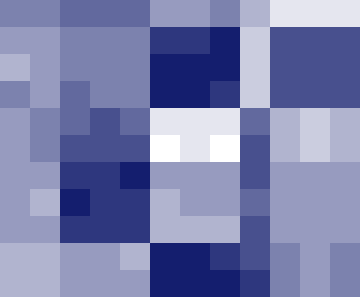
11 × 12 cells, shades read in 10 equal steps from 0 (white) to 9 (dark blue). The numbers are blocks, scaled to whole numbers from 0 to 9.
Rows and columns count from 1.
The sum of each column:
43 44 68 67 66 59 61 60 57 50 46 50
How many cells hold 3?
16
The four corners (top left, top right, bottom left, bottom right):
5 1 3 5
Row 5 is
4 5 6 7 6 1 1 1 6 3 2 3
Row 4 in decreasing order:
9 9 8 7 7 7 6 5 5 5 4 2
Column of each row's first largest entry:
3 8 6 6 4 3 5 3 3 6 6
